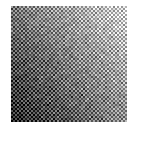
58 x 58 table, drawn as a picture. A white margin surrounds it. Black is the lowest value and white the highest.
The bottom left is the ninth with the lowest average. A checkerboard runs through the table. Values rise toward the top right. No row or column stands out.
